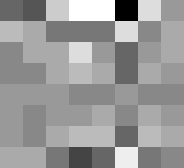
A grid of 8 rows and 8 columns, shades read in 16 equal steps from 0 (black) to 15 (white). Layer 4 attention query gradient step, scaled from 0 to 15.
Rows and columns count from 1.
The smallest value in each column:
6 5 7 4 6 0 7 8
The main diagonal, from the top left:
6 10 10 11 8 8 11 8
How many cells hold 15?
2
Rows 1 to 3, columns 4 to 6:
15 15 0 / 7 7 13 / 13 9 6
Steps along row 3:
up same up down down up up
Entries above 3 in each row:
7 8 8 8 8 8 8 8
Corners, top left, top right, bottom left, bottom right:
6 9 10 8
